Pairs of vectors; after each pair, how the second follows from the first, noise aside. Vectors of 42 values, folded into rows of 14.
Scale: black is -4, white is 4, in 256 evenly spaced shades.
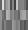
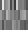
copied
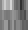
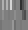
partly zeroed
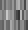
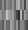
copied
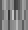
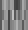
copied
